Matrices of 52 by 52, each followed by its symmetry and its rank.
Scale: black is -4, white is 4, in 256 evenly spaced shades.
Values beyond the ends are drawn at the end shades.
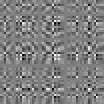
symmetric, rank two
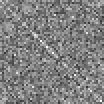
symmetric, full rank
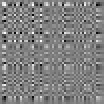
symmetric, rank two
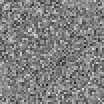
symmetric, full rank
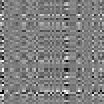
neither, rank two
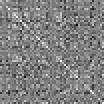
symmetric, rank five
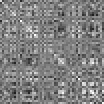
symmetric, rank five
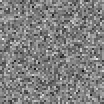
neither, full rank
